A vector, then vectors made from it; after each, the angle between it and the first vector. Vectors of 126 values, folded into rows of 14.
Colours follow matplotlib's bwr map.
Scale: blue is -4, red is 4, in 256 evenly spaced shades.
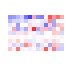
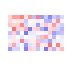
partly opposed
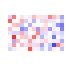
orthogonal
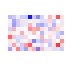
partly aligned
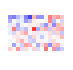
nearly parallel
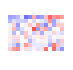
nearly parallel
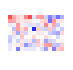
nearly opposite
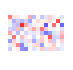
orthogonal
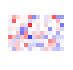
orthogonal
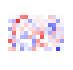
orthogonal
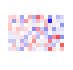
partly opposed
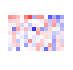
nearly opposite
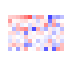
nearly opposite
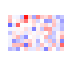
partly opposed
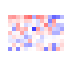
nearly opposite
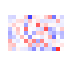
orthogonal
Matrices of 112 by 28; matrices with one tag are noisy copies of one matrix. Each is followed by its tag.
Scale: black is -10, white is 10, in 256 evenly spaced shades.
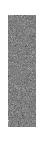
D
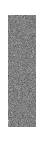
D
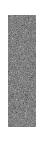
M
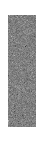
D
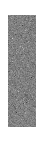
M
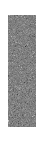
D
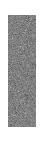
M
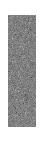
M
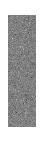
M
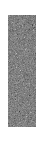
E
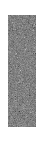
E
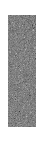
E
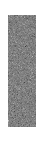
D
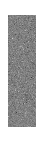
M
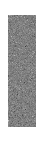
D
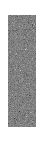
E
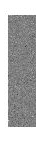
D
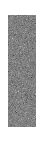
M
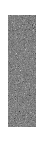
E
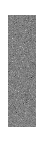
M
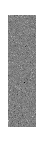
D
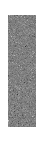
D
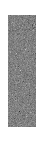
E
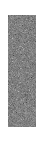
M
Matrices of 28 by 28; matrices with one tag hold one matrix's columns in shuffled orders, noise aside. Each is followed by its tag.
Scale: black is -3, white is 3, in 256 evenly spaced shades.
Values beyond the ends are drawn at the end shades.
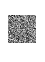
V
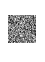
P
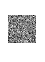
V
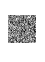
P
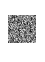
P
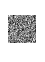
P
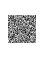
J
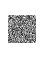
J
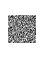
J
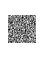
P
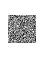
V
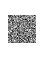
V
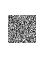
P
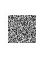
J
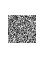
J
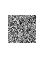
P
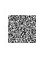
J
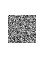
V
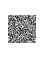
J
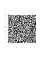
P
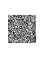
V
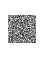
V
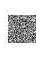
V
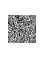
P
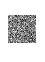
V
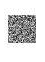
J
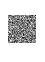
V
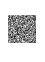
J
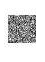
P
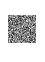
J
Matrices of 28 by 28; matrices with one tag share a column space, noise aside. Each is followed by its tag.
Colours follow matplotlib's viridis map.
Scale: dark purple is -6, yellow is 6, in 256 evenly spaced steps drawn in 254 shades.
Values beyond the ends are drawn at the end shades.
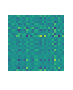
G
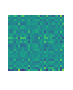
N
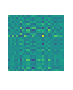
G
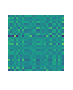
G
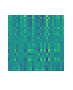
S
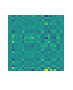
N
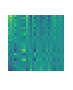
S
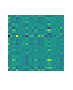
G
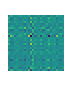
G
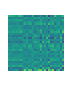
N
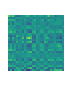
N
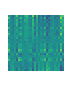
S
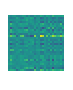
G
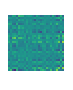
N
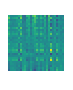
S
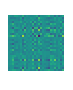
G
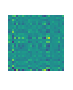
N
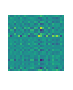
G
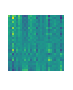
S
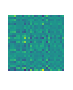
N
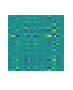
G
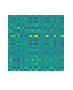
G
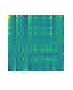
S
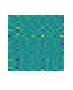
G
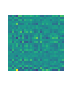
N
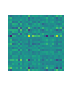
G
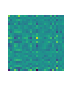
N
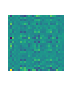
N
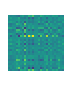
G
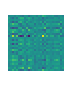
G
